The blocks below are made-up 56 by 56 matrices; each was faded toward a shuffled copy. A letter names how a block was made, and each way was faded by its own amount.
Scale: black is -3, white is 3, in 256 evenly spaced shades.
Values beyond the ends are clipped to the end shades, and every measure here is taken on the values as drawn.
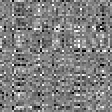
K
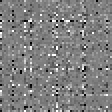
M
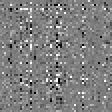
M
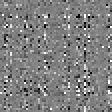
M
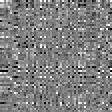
K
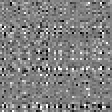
K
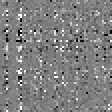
M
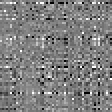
K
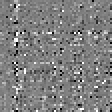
M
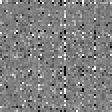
M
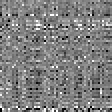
K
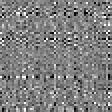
K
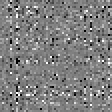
M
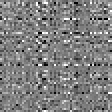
K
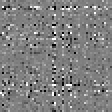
M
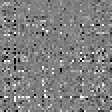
M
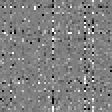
M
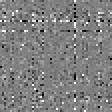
M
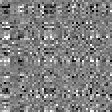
K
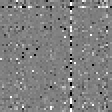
M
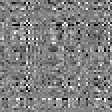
K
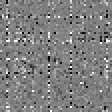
M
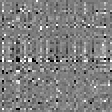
K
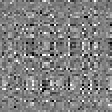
K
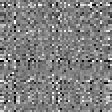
K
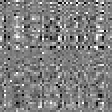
K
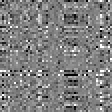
K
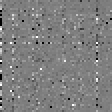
M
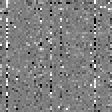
M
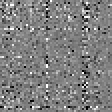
M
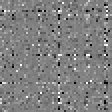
M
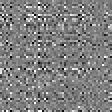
K
